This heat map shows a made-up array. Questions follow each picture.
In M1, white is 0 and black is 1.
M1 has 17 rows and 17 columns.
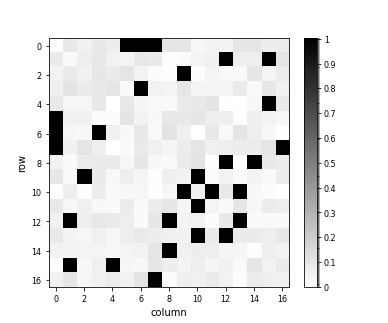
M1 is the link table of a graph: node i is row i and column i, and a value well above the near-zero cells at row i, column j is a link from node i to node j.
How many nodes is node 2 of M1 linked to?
1
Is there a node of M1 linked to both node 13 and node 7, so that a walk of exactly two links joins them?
no
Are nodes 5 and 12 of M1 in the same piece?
no
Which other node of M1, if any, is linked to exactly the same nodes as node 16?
none
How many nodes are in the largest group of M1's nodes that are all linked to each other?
2
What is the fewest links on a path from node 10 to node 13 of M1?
1
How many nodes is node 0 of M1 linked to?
3
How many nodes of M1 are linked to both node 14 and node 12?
1
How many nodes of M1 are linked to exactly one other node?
7
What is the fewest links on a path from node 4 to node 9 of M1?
6
